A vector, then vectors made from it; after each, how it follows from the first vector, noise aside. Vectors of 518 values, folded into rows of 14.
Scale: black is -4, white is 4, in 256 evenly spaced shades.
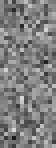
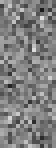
reversed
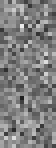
negated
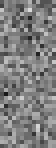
wrapped around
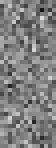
reversed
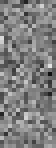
wrapped around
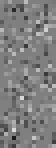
partly zeroed
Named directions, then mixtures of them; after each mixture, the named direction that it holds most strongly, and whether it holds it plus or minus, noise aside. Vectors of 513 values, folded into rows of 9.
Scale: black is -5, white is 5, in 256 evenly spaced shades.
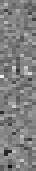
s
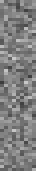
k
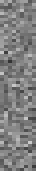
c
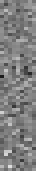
s, minus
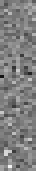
s, minus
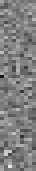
s, minus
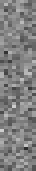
c, plus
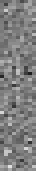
s, minus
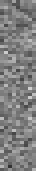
k, plus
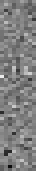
s, plus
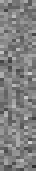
c, plus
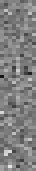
s, minus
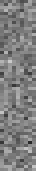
c, minus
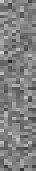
c, plus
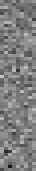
s, plus
